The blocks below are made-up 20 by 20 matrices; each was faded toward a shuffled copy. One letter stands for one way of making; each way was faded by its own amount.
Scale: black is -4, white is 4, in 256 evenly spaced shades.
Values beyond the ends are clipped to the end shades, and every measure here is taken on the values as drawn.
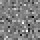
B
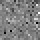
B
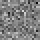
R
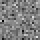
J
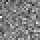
J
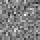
R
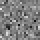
B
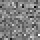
R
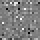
B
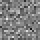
R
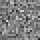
J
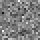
J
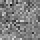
R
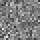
R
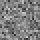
R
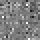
B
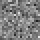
J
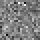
R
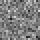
J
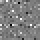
B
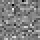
B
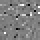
B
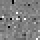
B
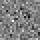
J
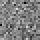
R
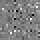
B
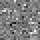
B
